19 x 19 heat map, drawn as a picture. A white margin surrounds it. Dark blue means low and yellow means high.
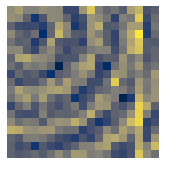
Column 17 differs from the columns beside it. Rings spread out from the top left. The halves do not mirror each other. The histogram is bell-shaped.
